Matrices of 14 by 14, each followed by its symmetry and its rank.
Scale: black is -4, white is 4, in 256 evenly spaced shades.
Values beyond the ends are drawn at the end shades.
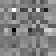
neither, rank two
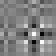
symmetric, rank one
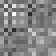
symmetric, rank three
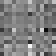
antisymmetric, rank two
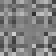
antisymmetric, rank two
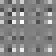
symmetric, rank one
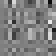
neither, rank two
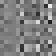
neither, rank two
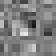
antisymmetric, rank two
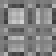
symmetric, rank one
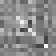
symmetric, rank three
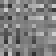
antisymmetric, rank two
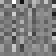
neither, rank two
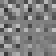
antisymmetric, rank two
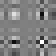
symmetric, rank one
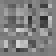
antisymmetric, rank two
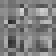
antisymmetric, rank two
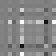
symmetric, rank one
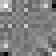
symmetric, rank three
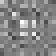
symmetric, rank three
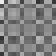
symmetric, rank one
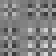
symmetric, rank one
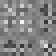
symmetric, rank three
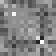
symmetric, rank three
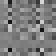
neither, rank two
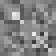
symmetric, rank three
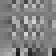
neither, rank two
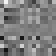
neither, rank two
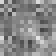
symmetric, rank three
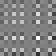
symmetric, rank one
